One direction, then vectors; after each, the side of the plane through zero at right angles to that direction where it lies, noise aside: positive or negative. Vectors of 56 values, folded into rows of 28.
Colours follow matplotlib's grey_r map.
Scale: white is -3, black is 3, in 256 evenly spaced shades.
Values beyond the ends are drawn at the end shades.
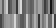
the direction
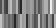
negative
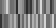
positive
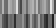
negative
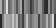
positive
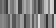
negative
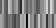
negative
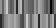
positive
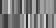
negative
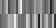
positive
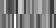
positive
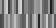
positive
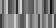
positive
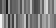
negative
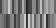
negative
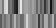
positive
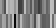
negative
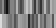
negative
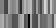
negative
